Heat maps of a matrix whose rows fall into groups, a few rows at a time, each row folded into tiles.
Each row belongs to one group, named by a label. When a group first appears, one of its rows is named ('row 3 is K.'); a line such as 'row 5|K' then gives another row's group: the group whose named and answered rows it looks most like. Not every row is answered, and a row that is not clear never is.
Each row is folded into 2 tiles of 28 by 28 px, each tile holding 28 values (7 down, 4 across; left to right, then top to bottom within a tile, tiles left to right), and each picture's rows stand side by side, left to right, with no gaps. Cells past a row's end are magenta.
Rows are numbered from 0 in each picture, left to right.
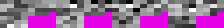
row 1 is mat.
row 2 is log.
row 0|mat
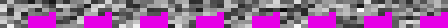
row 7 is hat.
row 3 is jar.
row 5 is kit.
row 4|mat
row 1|log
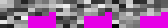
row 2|jar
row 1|log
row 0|mat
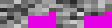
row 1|hat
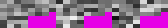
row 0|hat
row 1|jar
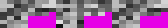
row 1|jar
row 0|mat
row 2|mat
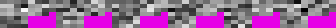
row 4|kit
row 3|kit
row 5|log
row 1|hat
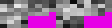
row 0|jar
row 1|log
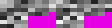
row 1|mat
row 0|mat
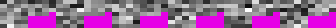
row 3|mat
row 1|kit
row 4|log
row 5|kit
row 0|jar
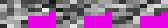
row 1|kit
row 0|jar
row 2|log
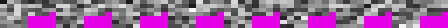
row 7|mat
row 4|hat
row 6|log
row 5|mat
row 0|jar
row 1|log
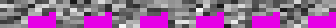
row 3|hat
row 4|jar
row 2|mat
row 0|log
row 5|kit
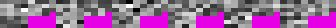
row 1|jar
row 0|log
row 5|hat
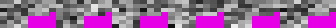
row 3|jar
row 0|kit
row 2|jar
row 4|mat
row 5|kit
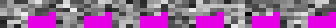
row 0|hat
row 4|jar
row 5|hat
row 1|hat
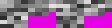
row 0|mat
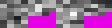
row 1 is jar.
